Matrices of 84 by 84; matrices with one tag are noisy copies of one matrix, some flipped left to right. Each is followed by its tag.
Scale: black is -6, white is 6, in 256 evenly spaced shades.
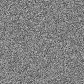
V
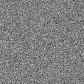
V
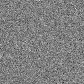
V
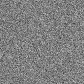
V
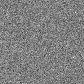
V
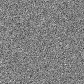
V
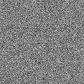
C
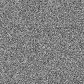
C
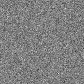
V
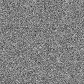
C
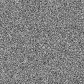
C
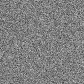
V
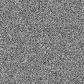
C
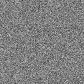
C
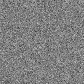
C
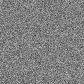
C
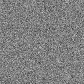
C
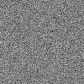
V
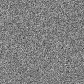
V
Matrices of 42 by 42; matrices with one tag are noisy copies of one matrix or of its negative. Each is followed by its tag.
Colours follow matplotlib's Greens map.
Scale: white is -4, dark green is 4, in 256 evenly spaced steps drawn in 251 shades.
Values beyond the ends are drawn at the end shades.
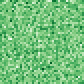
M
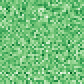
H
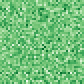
H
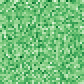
M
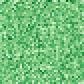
M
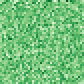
M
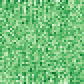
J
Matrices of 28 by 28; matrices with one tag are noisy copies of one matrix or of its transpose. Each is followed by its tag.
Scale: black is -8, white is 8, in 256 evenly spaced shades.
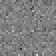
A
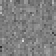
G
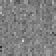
G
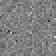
A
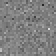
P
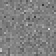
P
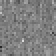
G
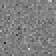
P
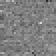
G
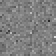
A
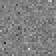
P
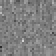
G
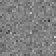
A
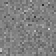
P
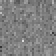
G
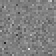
P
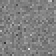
P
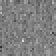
G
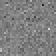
P
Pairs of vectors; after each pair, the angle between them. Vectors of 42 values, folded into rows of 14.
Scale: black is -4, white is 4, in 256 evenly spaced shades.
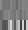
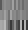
nearly opposite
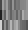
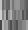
nearly opposite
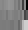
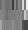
nearly opposite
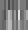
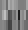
nearly opposite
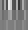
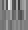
nearly parallel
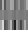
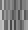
partly aligned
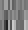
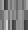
nearly opposite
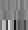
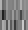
partly aligned
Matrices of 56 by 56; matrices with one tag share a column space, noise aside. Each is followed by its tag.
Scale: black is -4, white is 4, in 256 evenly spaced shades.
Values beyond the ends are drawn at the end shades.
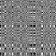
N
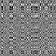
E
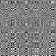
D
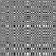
N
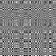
D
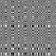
N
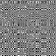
D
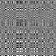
D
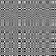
D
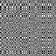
E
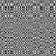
E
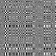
N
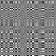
D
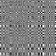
N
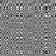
E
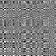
D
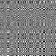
D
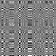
D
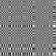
N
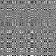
D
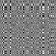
E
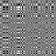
E
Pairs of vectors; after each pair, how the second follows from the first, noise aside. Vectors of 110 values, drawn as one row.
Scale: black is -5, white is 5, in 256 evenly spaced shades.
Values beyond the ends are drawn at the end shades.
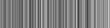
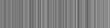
shrunk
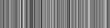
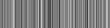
wrapped around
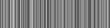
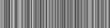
sign-scrambled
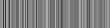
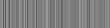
shrunk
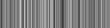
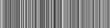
sign-scrambled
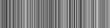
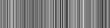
wrapped around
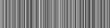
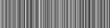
copied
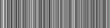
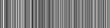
sign-scrambled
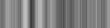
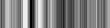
scaled up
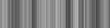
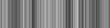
copied
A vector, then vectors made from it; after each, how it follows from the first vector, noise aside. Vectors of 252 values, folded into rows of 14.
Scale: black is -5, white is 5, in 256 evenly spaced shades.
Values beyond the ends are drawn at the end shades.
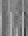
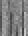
negated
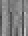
negated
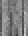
negated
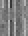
wrapped around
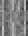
wrapped around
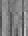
negated
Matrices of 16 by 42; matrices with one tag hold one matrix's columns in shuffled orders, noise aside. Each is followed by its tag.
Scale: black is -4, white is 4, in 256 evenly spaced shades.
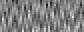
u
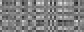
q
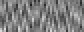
u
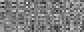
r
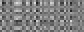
q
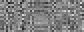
r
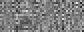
r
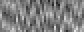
u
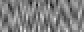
u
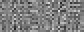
r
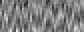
u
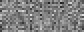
r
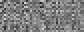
r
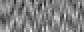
u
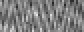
u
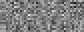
r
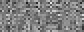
r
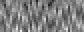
u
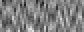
u
